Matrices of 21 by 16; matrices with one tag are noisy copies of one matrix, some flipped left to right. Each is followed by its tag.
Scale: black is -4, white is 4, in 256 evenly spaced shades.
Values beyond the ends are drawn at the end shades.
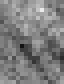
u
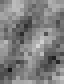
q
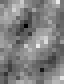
q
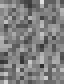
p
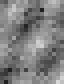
q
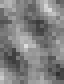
q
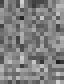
p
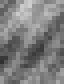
u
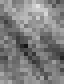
u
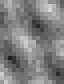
q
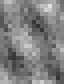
q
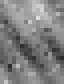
u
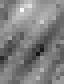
u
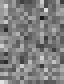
p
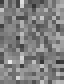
p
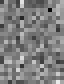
p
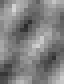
q
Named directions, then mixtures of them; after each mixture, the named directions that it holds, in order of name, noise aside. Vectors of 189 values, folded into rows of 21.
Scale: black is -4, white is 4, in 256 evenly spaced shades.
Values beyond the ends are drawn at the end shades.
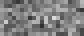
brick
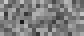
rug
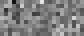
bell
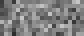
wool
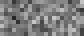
bell, brick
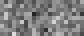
bell, rug, wool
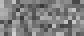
wool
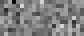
bell, wool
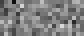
bell, wool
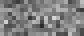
brick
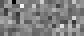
bell, wool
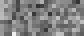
bell, wool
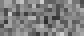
bell, brick, rug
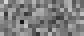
rug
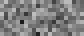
rug
